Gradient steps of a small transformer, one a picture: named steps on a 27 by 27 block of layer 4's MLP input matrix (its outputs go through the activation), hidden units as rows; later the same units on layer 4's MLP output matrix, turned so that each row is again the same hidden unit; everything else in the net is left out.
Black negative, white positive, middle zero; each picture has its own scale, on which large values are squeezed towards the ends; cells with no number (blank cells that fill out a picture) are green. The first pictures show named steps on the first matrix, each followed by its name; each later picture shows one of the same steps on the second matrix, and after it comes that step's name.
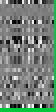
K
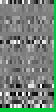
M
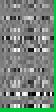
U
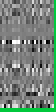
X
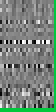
X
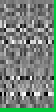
U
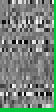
K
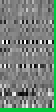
X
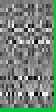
U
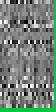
M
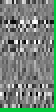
K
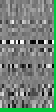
X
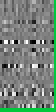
X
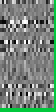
K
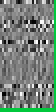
K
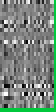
M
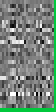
U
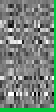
U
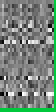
U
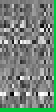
U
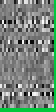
K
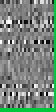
K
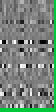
X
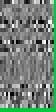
K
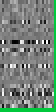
X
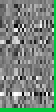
U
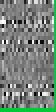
K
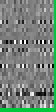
X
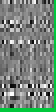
M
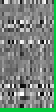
M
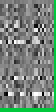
U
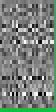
U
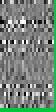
K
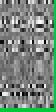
K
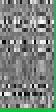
K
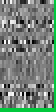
K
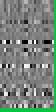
X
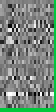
U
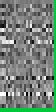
U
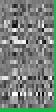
U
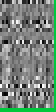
M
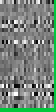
M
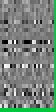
X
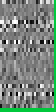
K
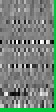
X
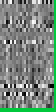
M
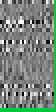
K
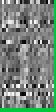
M
